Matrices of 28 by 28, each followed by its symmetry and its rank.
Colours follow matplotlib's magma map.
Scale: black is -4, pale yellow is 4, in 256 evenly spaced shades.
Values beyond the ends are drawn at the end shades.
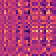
neither, rank two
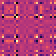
symmetric, rank two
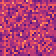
symmetric, full rank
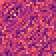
symmetric, full rank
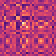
symmetric, rank two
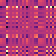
symmetric, rank one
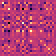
symmetric, rank three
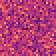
neither, full rank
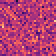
neither, full rank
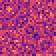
symmetric, full rank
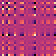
symmetric, rank one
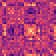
symmetric, rank three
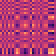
symmetric, rank one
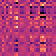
neither, rank two
